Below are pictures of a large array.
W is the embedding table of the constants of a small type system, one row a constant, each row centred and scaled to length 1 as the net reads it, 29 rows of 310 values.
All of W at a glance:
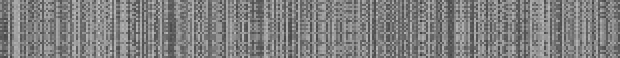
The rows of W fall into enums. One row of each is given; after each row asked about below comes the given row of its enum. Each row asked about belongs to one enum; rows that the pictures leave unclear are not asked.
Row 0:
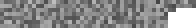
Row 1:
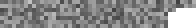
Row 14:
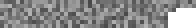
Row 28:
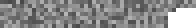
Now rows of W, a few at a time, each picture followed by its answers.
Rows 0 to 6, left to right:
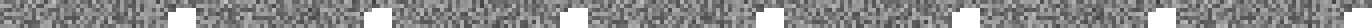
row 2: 14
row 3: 0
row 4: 14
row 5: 1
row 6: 0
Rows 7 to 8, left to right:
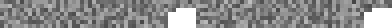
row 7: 14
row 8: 0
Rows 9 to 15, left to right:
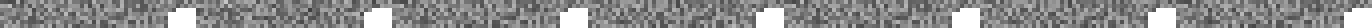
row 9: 28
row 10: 1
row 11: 28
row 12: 14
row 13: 28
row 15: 28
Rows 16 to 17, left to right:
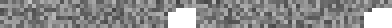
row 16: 1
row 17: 28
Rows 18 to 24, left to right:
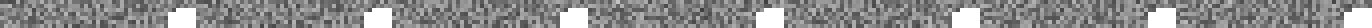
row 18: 28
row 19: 28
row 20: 14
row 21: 1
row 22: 14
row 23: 0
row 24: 0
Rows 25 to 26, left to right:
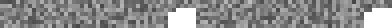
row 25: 28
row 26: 0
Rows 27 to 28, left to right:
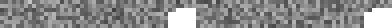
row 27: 1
